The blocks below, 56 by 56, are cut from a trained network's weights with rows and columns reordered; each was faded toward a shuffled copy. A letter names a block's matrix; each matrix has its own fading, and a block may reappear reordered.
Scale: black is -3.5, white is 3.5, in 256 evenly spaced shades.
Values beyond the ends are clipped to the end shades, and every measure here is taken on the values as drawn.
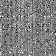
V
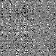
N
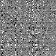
N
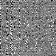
N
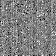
V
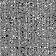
V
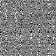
N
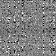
N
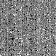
V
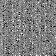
V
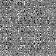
N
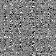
N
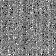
V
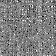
V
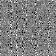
N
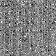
V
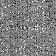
V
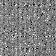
V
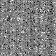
V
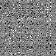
N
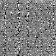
N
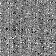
V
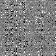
N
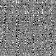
N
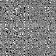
N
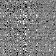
N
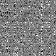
N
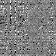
N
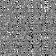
N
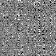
N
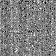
V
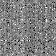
V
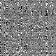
N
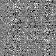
N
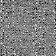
N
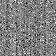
V
